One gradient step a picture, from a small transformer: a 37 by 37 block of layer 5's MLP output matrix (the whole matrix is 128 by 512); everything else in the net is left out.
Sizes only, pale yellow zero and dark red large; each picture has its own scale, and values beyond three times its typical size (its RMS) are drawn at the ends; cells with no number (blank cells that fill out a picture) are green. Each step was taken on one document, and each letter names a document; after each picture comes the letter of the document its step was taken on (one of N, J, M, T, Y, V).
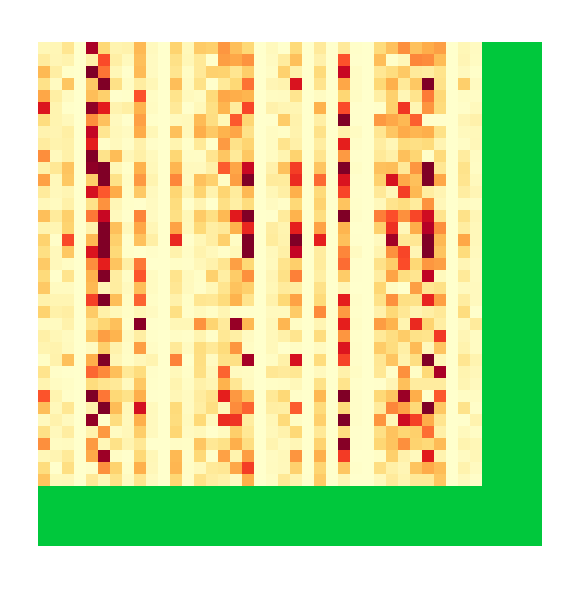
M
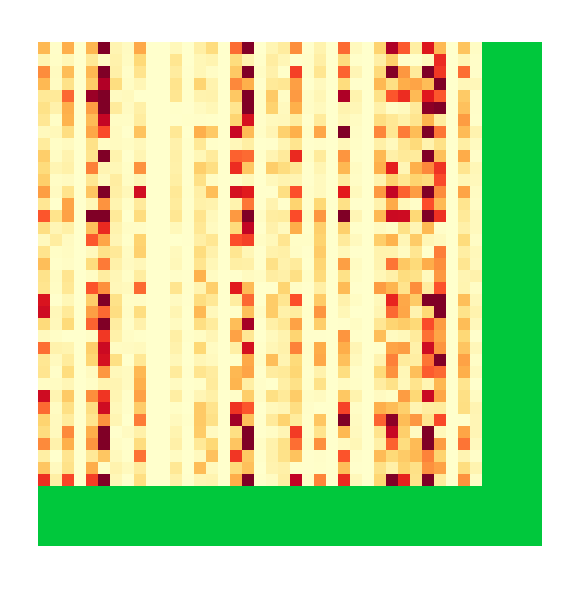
M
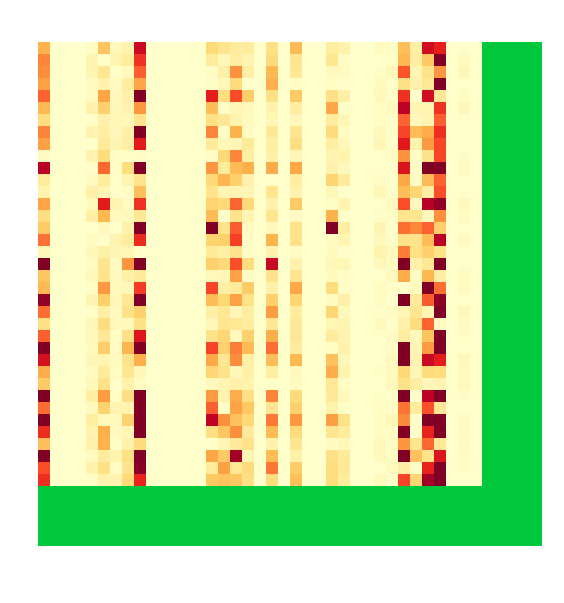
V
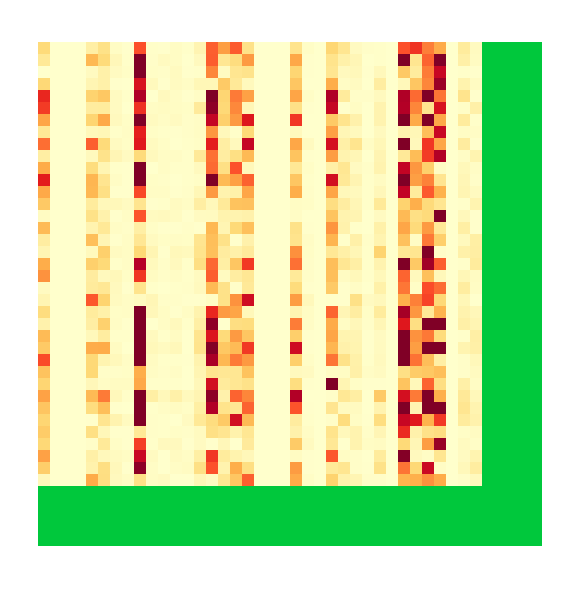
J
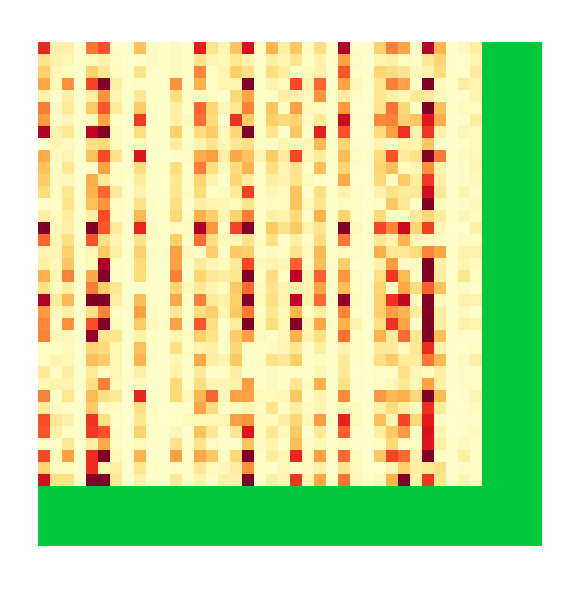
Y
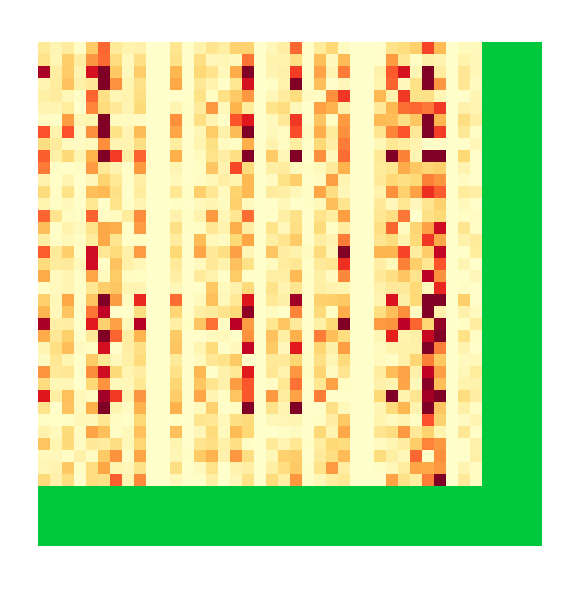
M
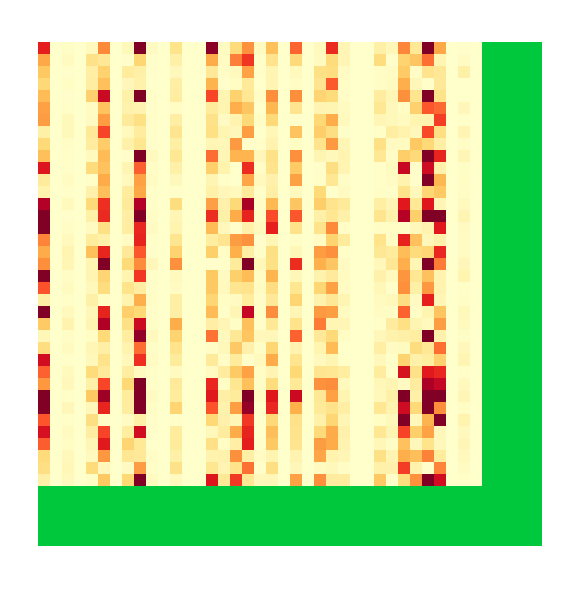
V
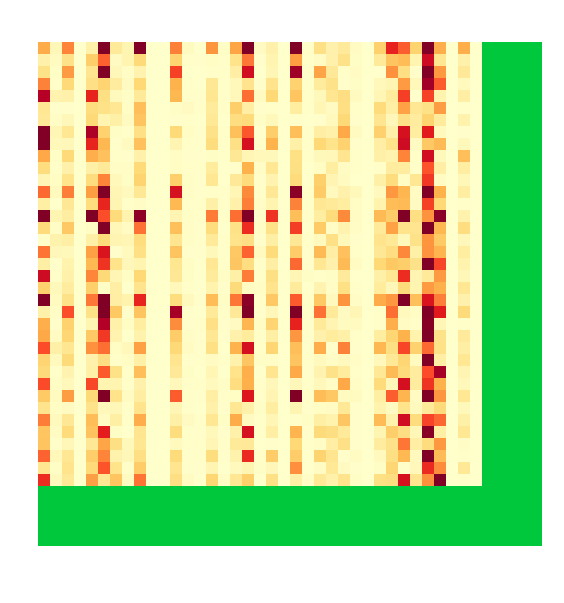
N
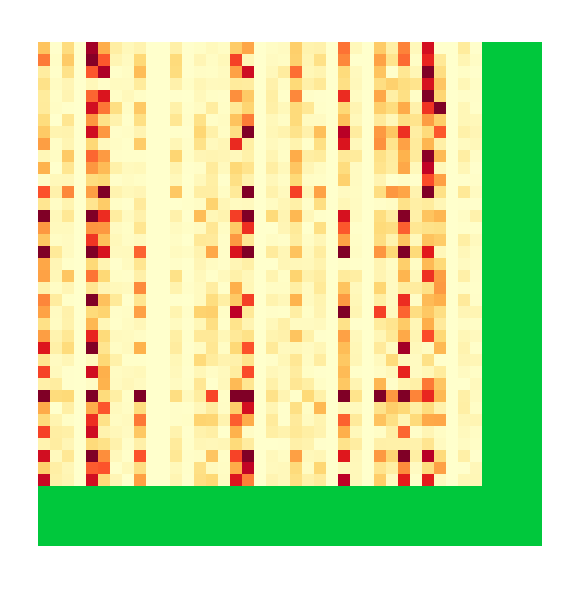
Y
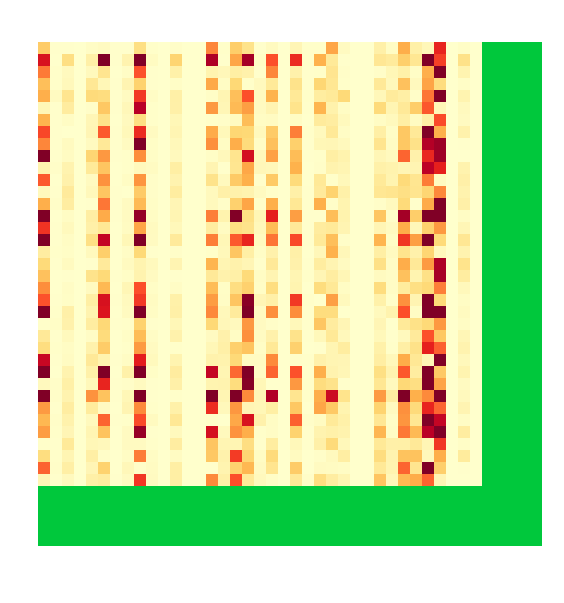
V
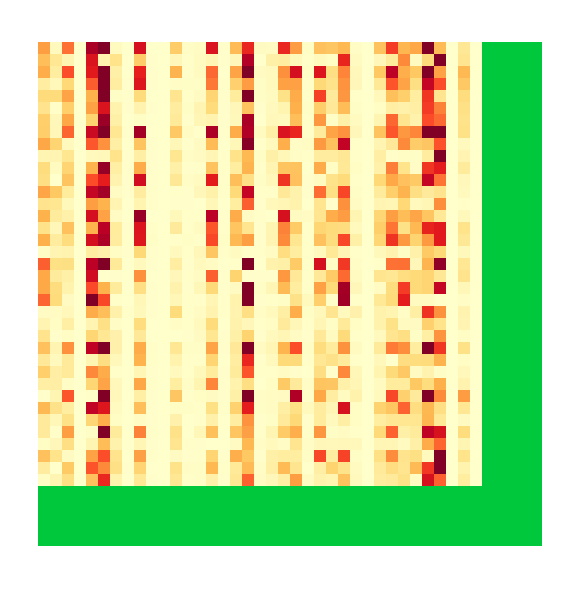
M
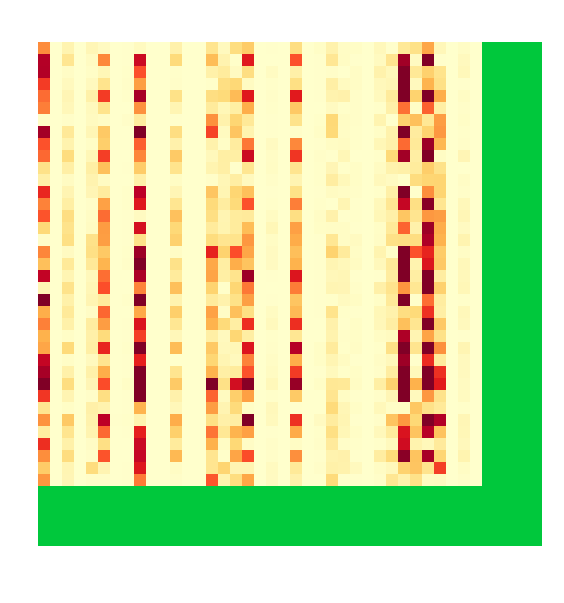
J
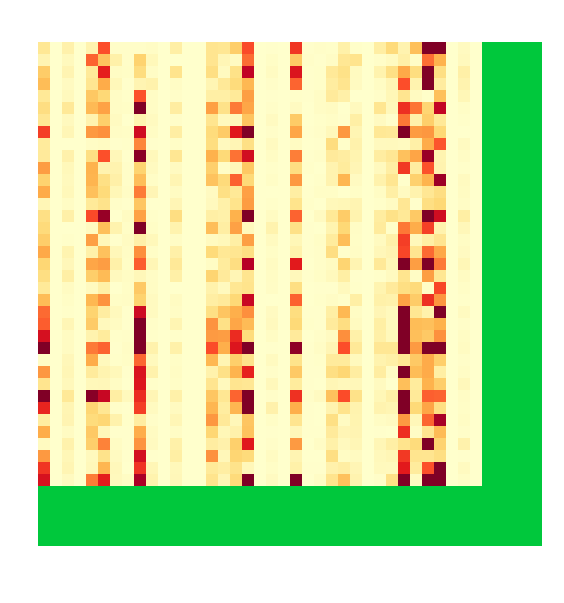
J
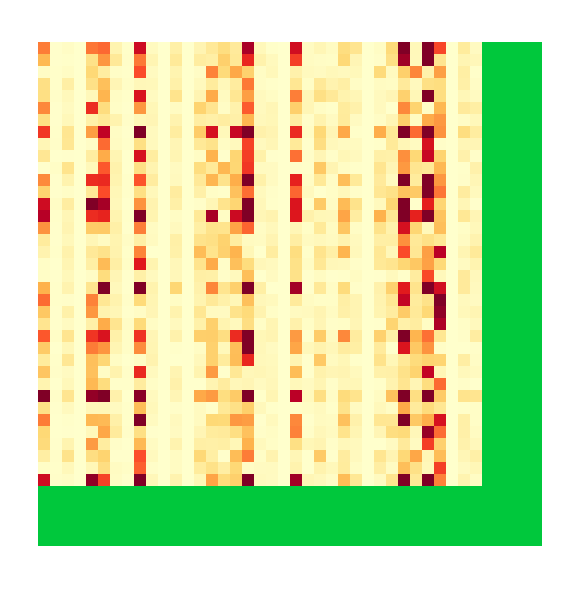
J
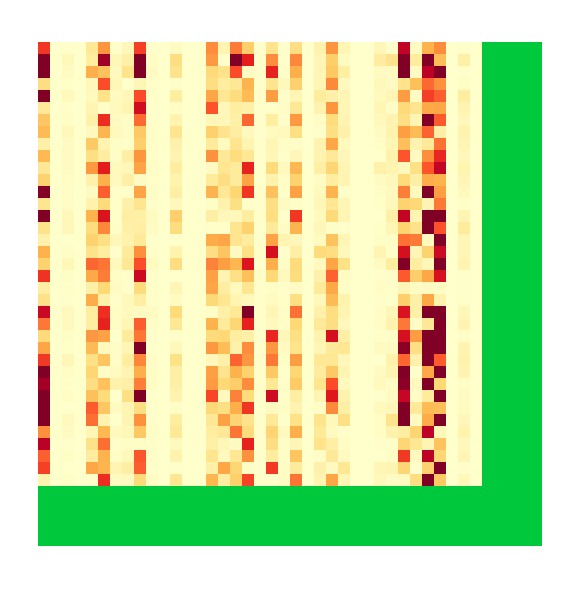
V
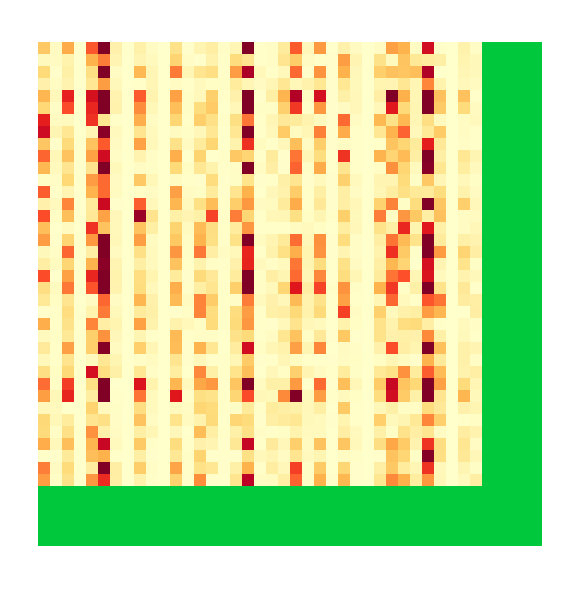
N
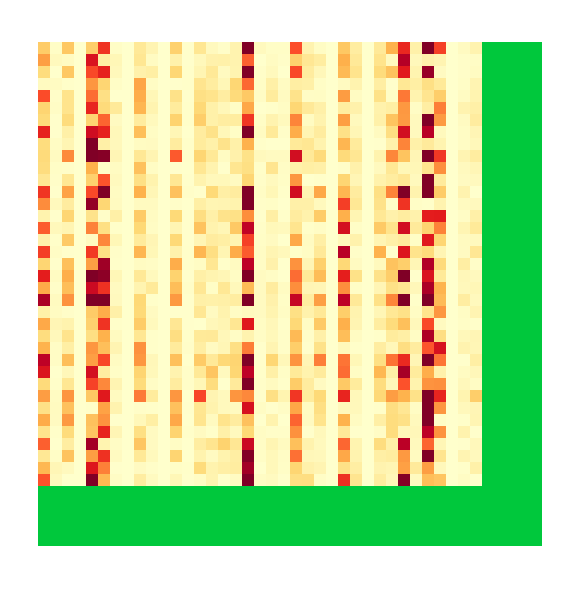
N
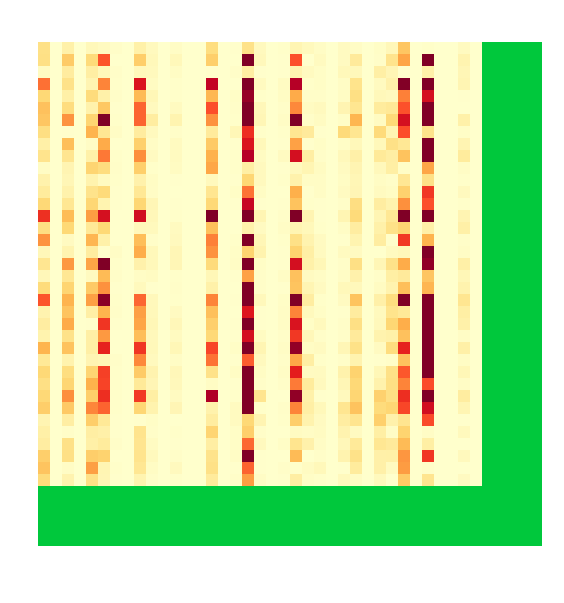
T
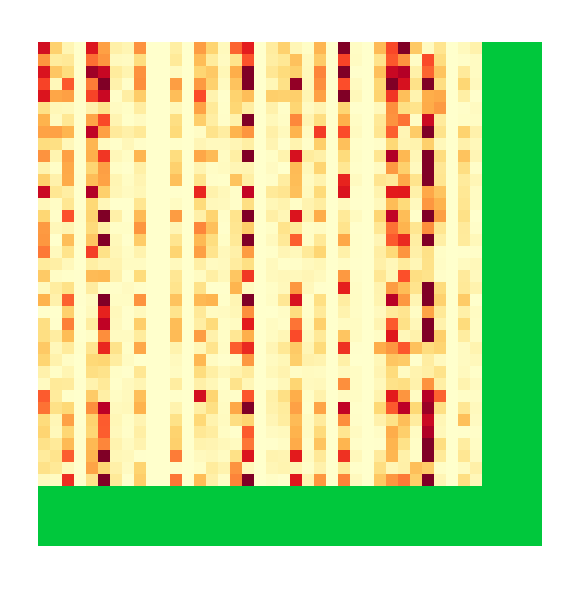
M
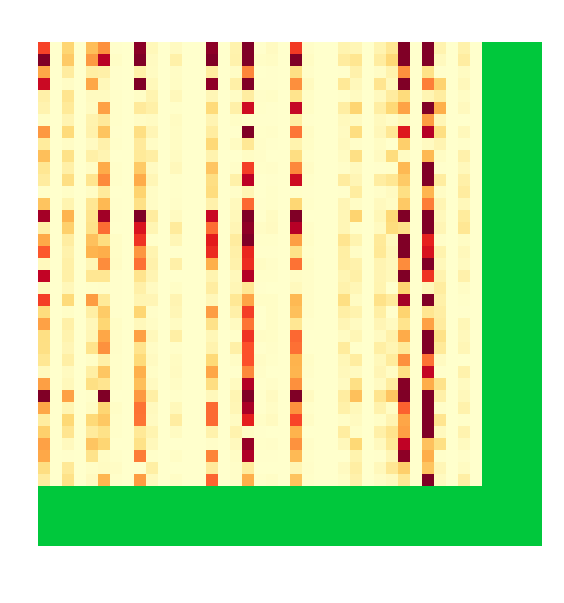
T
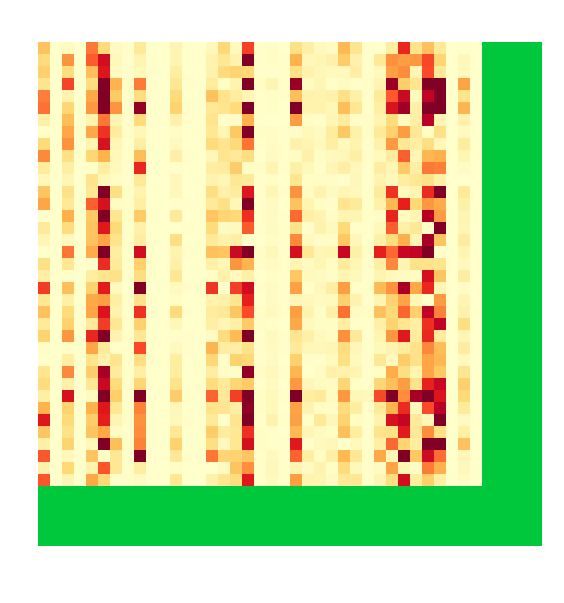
J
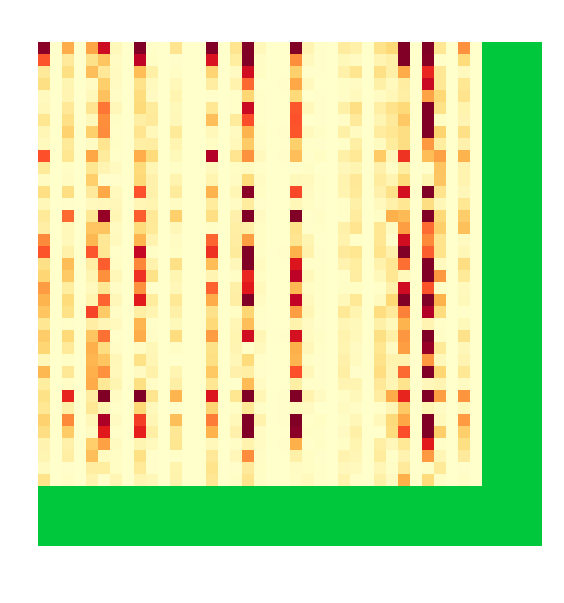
T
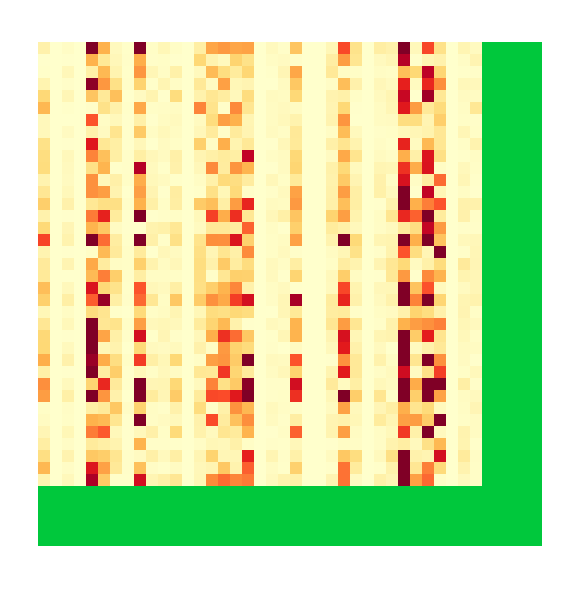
J
